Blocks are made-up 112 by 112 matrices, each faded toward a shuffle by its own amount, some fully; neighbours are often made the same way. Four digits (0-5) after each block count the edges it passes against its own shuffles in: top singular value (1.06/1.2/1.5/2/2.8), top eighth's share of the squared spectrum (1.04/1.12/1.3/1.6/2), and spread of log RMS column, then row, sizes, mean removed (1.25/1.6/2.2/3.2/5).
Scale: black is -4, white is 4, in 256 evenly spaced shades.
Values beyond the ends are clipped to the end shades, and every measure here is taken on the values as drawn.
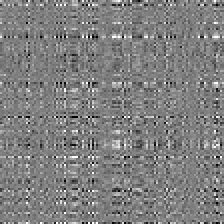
5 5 4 4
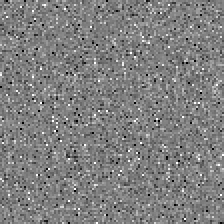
2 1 0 0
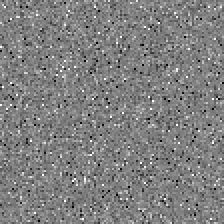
2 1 0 0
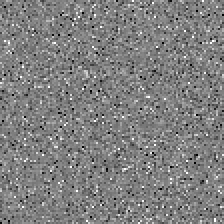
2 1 0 0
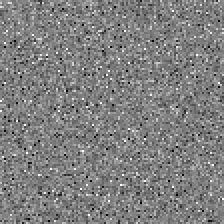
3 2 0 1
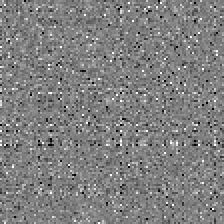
4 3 2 2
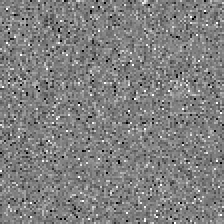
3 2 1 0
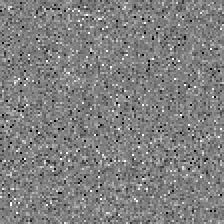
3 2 0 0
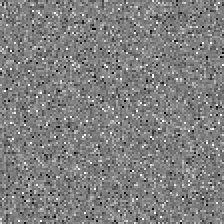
2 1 0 0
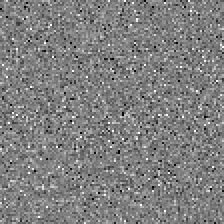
0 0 0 1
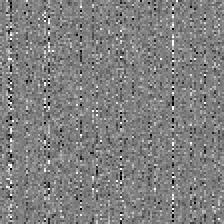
3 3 4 0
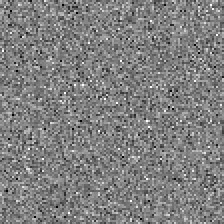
0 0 0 0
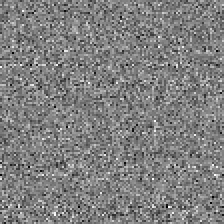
1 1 0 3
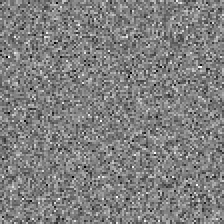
0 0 0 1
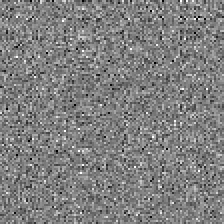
4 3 2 2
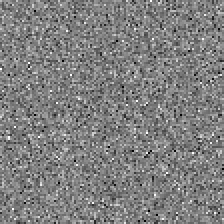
3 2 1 0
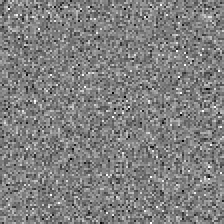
4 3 1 1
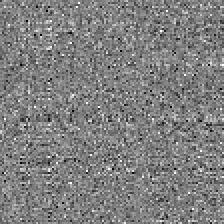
4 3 2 2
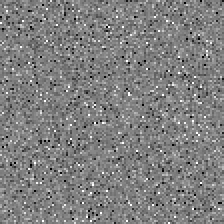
0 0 0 0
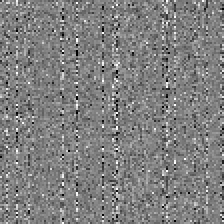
2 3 4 0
